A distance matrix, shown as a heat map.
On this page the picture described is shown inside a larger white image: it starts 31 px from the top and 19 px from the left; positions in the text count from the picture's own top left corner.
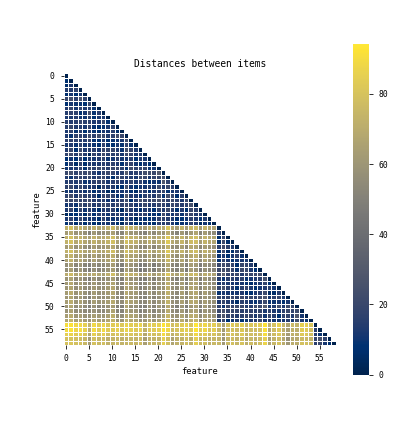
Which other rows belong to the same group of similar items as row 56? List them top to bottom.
54, 55, 57, 58
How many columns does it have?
59
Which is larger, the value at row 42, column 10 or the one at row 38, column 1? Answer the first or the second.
the second
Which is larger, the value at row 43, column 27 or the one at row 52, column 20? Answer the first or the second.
the first
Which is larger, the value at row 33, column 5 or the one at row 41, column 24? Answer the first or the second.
the first
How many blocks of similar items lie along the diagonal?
3
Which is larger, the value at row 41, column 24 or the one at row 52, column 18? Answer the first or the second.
the second
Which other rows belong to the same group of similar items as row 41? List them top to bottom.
33, 34, 35, 36, 37, 38, 39, 40, 42, 43, 44, 45, 46, 47, 48, 49, 50, 51, 52, 53
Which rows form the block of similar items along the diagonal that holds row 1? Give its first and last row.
0 to 32
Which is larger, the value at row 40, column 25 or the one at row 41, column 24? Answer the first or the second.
the first
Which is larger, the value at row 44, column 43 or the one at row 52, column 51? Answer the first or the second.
the first
